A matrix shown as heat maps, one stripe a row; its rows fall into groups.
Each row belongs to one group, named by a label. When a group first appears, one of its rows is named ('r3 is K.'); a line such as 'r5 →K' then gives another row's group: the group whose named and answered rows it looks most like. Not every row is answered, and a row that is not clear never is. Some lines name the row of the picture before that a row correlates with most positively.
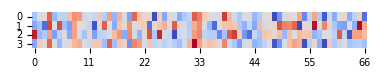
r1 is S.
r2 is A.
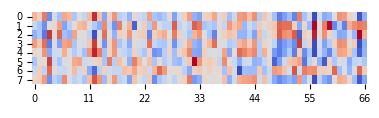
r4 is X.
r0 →X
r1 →S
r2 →S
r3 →X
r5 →A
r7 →X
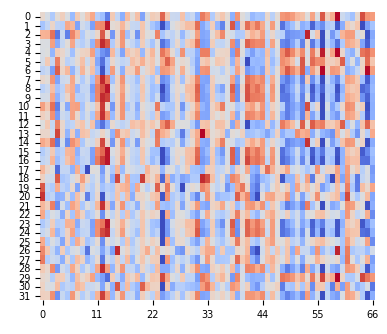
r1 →X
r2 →X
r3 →X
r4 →S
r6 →S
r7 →X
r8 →X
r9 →X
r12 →S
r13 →A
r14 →X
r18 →A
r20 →A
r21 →X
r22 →A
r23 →X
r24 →X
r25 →A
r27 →A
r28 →X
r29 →S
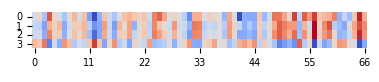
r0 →S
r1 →S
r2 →S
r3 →X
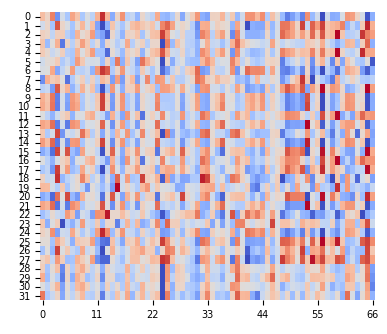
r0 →X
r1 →S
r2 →S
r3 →A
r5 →A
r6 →X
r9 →X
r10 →X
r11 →S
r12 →X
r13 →A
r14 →X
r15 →S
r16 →S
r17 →S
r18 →A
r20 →S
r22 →X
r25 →S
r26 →S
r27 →S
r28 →A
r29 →A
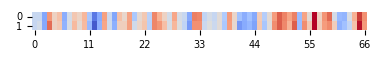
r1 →S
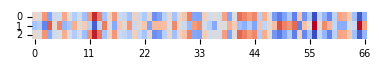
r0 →X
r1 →S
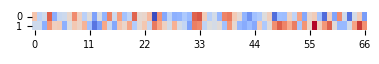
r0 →A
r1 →S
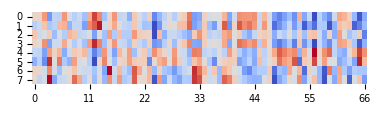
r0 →X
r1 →X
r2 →A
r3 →X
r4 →S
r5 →S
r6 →A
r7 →A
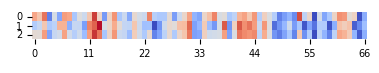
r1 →X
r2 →X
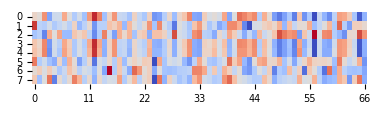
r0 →X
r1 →A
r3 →X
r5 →A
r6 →A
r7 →A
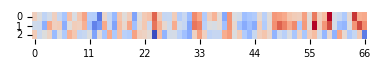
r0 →S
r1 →S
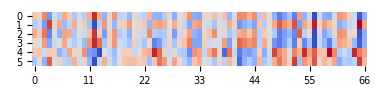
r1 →S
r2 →X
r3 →X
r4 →S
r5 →S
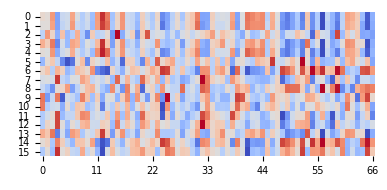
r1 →X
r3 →X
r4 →X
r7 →A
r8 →S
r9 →A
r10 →A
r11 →A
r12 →A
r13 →X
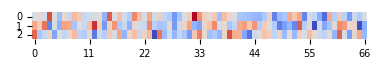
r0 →A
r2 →A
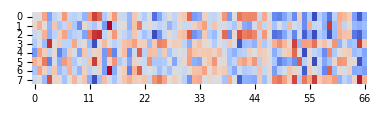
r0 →X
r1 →A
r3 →S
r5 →X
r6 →A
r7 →S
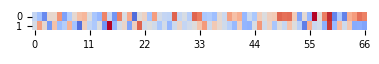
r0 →S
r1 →A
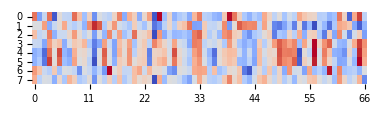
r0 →A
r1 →X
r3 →S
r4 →S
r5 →S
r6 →A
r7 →A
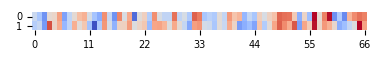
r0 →S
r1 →S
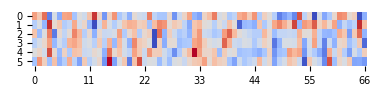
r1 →S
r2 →A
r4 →A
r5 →A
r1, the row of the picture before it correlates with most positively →1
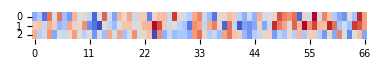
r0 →S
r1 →S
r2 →A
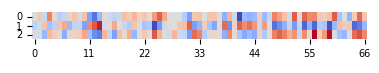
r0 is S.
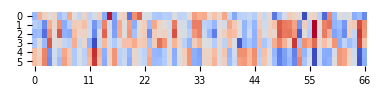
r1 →S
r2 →S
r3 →S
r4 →X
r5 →X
